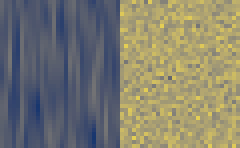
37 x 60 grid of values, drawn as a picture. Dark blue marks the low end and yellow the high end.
It is made of 1 by 2 panels. Panel 1,1: low, streaked downward. Panel 1,2: high, fine-grained.
